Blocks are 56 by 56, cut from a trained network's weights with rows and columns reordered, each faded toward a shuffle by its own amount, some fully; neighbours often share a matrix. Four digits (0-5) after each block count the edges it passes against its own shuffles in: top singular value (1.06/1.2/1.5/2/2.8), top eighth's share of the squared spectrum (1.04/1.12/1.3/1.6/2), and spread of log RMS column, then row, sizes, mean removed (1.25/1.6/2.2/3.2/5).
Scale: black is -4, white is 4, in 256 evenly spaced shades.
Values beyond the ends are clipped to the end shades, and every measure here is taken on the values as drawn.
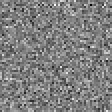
2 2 0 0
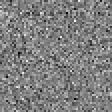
2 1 0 1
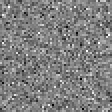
0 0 0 0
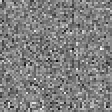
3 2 0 1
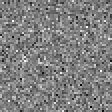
0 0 0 0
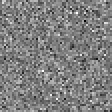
0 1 0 0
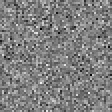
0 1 0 0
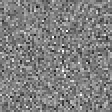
2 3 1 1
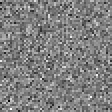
0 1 0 0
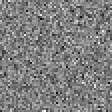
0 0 0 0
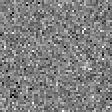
0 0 0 0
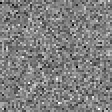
1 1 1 0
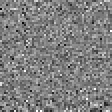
2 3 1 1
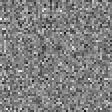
2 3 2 1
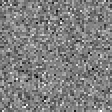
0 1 0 0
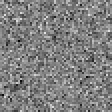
1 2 1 0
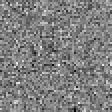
2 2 1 1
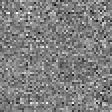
2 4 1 2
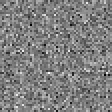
2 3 1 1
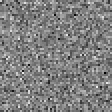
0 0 0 0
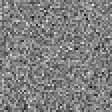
2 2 0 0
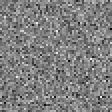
2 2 0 1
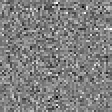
3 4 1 2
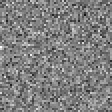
1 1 0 0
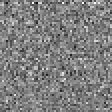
3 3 0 2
